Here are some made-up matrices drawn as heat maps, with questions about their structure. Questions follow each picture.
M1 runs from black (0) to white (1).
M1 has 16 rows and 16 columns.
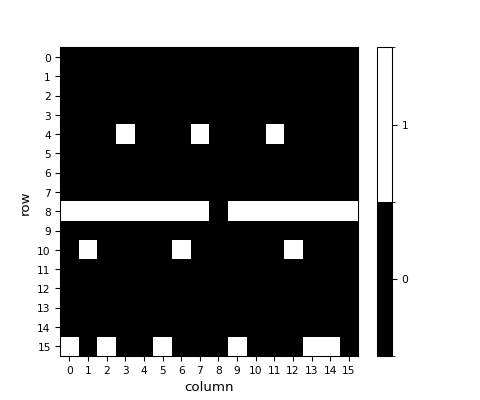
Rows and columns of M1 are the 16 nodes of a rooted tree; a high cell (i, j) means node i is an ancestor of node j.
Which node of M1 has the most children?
15
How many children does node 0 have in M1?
0
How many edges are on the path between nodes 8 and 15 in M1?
1
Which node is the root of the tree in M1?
8
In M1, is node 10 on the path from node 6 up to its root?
yes
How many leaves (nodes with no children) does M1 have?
12
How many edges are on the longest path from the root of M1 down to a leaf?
2
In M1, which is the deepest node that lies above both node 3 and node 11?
4
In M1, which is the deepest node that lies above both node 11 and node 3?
4
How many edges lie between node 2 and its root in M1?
2
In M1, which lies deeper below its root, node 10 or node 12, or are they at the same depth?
node 12
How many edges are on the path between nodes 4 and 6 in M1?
3
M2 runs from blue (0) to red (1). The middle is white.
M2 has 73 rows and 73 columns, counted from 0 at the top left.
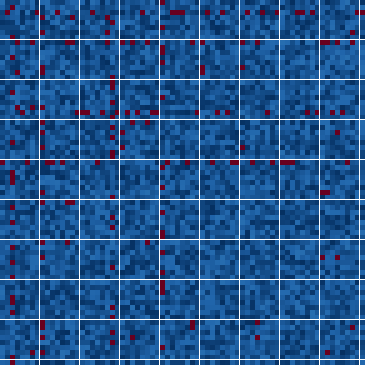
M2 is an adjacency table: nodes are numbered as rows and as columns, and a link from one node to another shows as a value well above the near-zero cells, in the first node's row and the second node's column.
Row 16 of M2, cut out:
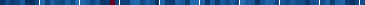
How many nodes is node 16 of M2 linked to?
1
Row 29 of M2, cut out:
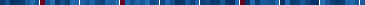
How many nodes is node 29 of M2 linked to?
3
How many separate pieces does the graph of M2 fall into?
4
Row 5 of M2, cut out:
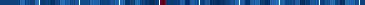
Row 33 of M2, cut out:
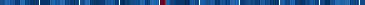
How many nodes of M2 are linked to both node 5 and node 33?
1
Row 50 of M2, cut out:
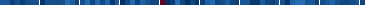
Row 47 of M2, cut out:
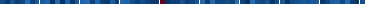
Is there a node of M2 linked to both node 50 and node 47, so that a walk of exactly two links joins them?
yes
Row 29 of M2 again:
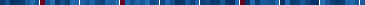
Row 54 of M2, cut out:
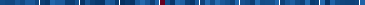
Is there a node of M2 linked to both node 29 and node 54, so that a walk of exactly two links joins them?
no
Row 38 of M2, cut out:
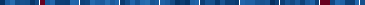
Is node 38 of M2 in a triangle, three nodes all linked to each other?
yes
